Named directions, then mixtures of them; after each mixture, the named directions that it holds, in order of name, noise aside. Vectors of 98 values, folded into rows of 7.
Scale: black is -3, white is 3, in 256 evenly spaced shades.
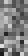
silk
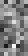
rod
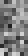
silk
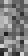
silk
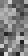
rod, silk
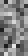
rod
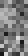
rod, silk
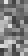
rod, silk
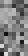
rod, silk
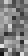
silk
